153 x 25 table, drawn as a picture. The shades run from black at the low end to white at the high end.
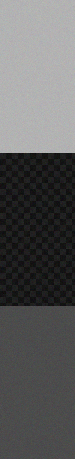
The table splits into 3 rows of 1 panel. Panel 1,1: high, flat. Panel 2,1: very low, checkered, faint in contrast. Panel 3,1: low, flat.
